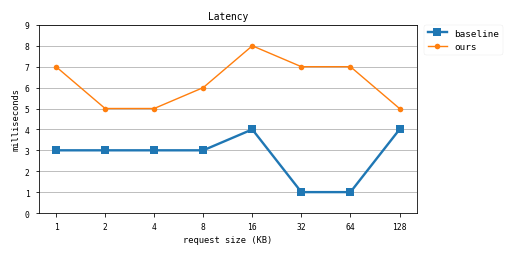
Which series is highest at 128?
ours
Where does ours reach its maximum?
16
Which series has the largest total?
ours
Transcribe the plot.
Title: Latency
x-axis: request size (KB), ticks 1 2 4 8 16 32 64 128
y-axis: milliseconds, ticks 0 1 2 3 4 5 6 7 8 9
Legend: baseline, ours
Values:
baseline: 3 3 3 3 4 1 1 4
ours: 7 5 5 6 8 7 7 5
